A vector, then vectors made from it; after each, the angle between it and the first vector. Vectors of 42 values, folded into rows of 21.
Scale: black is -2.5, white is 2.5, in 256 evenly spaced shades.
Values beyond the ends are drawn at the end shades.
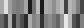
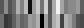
partly aligned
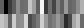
nearly opposite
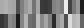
orthogonal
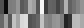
nearly opposite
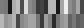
orthogonal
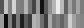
partly aligned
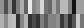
partly opposed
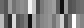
partly opposed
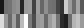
partly opposed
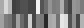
partly aligned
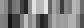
orthogonal
